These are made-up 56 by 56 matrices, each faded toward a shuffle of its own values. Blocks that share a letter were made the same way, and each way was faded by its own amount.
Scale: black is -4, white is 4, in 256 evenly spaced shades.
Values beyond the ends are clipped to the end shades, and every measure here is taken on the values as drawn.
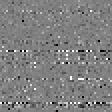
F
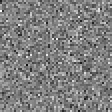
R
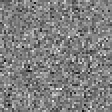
R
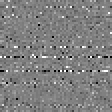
F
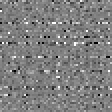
F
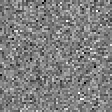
R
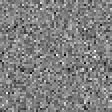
R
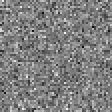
R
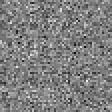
R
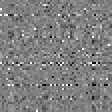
F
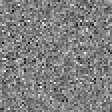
R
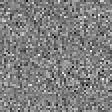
R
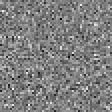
R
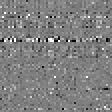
F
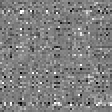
F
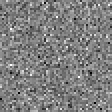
R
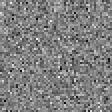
R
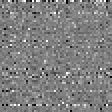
F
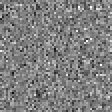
R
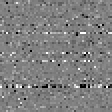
F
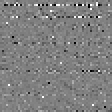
F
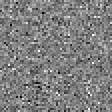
R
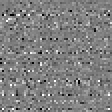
F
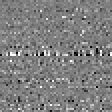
F
